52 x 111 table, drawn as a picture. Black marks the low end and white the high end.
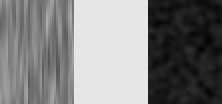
The table splits into one row of 3 panels. Panel 1,1: middling, streaked downward. Panel 1,2: very high, flat. Panel 1,3: very low, blotchy, faint in contrast.
